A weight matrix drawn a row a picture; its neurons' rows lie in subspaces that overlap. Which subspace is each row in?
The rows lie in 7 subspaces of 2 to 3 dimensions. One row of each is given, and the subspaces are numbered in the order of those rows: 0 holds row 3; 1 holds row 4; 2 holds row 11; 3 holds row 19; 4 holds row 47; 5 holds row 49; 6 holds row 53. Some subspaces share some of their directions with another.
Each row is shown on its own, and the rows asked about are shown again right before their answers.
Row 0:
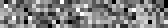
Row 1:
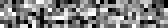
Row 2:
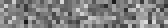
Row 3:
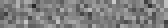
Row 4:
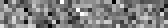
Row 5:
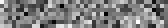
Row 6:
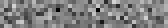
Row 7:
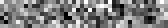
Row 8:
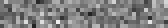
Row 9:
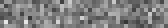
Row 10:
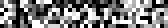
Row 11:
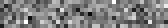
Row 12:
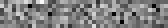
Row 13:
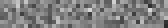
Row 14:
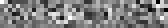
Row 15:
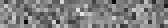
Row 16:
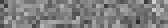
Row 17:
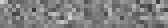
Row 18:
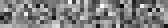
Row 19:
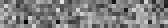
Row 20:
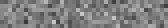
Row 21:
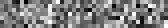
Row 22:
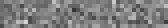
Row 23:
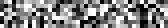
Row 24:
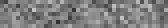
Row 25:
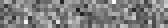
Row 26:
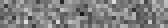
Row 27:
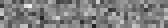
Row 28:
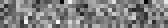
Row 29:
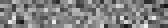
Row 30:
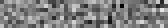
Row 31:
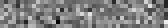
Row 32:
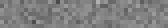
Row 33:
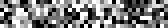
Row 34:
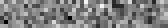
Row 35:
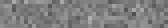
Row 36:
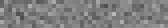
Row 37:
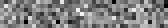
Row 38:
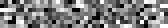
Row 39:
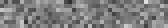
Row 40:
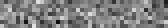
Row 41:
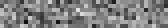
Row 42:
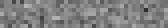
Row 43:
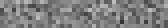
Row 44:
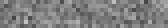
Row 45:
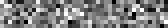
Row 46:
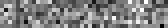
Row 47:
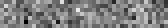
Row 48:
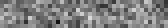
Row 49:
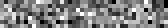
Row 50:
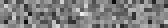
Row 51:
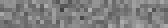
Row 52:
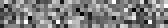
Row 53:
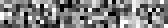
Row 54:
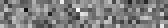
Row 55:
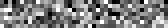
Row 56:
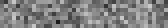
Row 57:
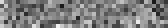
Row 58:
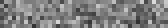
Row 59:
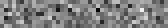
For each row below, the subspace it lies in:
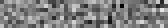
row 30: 2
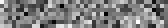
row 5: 3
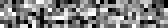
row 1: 5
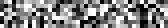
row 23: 5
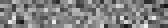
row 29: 4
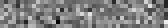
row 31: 0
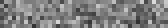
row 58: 3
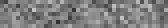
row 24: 2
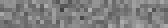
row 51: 6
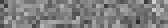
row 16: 3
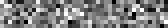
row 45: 2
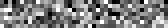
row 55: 4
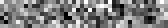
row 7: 6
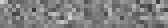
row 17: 2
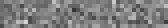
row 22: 2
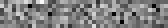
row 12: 0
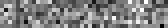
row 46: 1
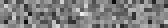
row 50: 6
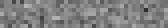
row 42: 5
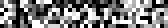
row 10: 1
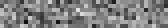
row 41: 5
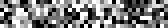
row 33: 1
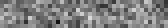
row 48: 6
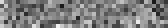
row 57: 3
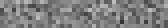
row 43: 0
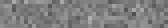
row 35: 0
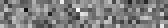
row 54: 1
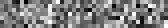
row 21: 0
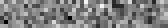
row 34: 6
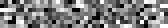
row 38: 4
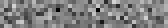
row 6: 4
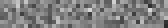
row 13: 0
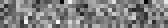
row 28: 4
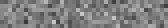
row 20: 3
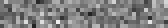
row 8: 5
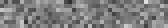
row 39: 4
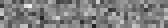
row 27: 5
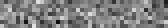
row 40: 5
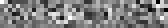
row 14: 2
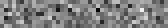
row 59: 4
